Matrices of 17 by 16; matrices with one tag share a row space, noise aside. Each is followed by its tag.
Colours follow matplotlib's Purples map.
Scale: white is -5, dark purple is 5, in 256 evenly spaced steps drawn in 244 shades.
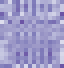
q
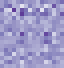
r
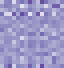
r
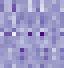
r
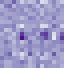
r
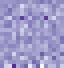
r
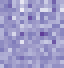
r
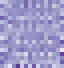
q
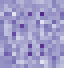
r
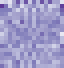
q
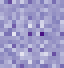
r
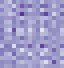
r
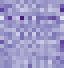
q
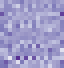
q
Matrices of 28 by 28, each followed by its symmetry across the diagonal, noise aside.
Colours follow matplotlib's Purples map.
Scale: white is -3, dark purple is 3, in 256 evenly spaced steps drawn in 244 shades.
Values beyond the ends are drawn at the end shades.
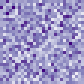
symmetric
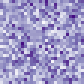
antisymmetric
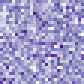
neither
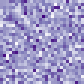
antisymmetric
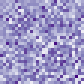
symmetric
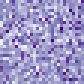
neither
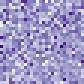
antisymmetric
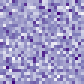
antisymmetric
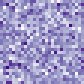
neither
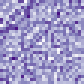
symmetric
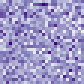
neither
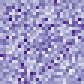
symmetric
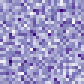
symmetric
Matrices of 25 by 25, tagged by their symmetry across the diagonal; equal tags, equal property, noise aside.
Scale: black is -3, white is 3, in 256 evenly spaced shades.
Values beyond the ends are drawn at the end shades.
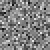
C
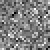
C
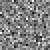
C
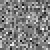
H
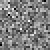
C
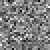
H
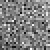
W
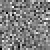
W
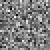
W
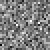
H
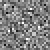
C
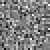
W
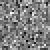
H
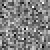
H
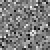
C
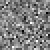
W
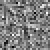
W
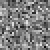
W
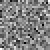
C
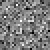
C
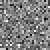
W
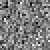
H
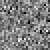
H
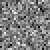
H
